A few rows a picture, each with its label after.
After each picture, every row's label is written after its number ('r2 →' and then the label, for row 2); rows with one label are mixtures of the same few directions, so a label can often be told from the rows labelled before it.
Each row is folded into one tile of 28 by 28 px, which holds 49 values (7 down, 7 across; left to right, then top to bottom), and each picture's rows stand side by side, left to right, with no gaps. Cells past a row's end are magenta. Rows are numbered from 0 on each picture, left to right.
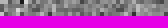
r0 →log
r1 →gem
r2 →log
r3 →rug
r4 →gem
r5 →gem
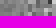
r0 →gem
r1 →log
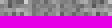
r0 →log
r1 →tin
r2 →tin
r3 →log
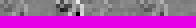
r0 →gem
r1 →gem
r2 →gem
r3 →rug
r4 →log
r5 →gem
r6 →gem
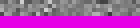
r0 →log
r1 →rug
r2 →tin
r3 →gem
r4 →rug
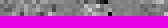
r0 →gem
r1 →gem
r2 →rug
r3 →gem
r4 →log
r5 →gem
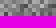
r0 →tin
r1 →tin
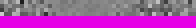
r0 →log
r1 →rug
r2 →tin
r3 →gem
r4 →tin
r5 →log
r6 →log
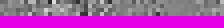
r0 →log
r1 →log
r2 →gem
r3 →tin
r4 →log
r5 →rug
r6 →gem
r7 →log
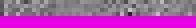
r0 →tin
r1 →tin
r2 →log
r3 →rug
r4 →rug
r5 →rug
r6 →gem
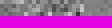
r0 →gem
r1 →gem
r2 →gem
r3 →rug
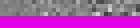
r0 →rug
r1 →rug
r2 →log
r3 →gem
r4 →gem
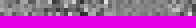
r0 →log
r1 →log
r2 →log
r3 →log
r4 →tin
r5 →rug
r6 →gem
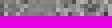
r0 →tin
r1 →gem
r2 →log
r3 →gem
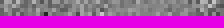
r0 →tin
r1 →rug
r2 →gem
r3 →rug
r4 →log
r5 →rug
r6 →log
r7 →tin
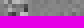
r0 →gem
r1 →tin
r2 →rug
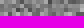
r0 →rug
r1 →log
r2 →gem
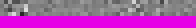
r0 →gem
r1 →rug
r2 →log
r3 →log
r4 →rug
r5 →log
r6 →rug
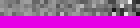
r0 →log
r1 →tin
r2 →tin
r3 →log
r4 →log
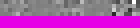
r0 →rug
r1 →log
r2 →log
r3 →rug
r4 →log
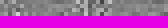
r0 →rug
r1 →tin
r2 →rug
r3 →tin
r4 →gem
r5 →gem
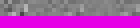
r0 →gem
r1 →rug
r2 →gem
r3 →gem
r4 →gem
